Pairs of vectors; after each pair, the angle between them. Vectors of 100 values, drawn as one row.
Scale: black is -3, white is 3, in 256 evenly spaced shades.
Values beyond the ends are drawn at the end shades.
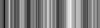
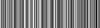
orthogonal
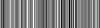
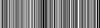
partly aligned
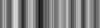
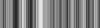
nearly opposite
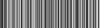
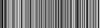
nearly parallel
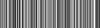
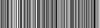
nearly opposite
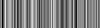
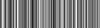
nearly opposite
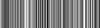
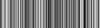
partly opposed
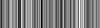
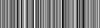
partly opposed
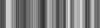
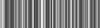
partly opposed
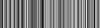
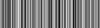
orthogonal
